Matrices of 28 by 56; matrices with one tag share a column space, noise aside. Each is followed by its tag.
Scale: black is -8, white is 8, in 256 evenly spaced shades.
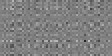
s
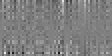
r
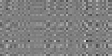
s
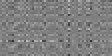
s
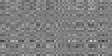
s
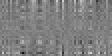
r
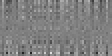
r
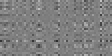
s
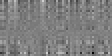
r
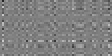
s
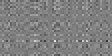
s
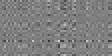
s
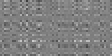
s
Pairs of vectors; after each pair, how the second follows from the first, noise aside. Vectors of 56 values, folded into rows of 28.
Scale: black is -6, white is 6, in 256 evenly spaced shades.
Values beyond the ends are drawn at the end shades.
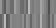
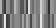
scaled up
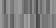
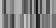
scaled up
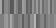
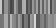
scaled up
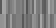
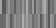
negated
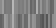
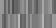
reversed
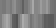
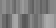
negated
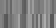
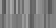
reversed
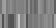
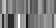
scaled up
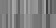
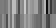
scaled up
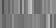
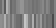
reversed
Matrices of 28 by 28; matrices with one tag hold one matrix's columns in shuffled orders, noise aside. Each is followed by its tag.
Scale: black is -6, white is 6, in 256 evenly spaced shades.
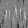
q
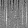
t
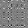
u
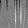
t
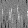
q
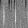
t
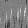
q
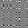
u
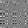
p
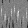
q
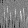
q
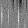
t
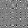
u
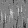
q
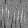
q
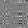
p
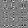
u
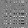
p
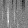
t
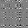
u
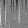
t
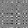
p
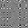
u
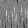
q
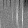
t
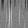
t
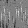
q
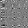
u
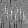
q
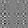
p
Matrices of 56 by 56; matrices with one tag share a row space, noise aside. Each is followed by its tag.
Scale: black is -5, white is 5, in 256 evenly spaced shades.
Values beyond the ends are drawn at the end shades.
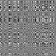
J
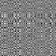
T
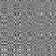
T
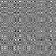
T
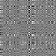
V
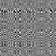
T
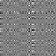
V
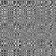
T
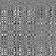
T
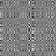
V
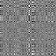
V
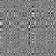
V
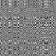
J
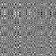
T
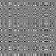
J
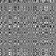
J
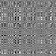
T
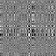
V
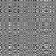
J
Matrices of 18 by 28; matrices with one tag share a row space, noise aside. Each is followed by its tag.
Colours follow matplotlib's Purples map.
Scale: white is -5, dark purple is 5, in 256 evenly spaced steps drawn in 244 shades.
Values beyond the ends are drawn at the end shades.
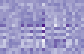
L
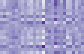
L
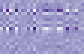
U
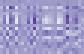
U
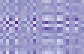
U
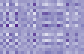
U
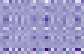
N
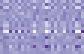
N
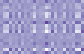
N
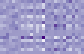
L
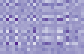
U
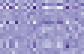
U
